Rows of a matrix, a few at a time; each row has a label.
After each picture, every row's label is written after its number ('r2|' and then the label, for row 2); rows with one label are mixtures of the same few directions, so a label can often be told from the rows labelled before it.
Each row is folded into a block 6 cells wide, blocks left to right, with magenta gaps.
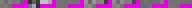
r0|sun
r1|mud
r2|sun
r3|sun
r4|sun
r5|sun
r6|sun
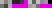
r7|mud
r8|sun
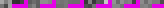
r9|mud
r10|mud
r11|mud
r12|sun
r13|sun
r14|sun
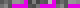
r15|mud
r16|sun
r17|mud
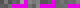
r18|sun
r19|mud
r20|sun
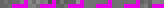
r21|sun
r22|sun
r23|sun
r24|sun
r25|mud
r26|mud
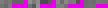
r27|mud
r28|mud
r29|sun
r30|mud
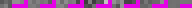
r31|mud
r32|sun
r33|sun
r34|sun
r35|mud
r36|sun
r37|mud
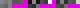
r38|mud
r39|sun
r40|sun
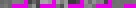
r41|mud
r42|mud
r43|mud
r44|sun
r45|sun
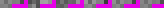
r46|sun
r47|mud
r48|sun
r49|sun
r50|sun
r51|sun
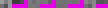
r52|mud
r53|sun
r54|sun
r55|mud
